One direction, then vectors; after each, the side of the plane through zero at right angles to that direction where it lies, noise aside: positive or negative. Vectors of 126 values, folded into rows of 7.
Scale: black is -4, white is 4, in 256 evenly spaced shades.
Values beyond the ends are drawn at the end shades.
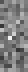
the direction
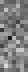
negative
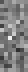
positive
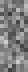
negative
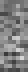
negative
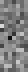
negative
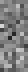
negative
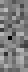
negative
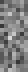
positive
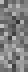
negative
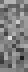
positive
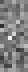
positive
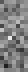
positive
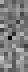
negative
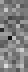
negative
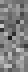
negative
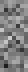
positive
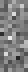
positive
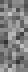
positive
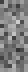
positive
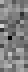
negative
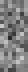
negative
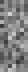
positive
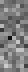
negative
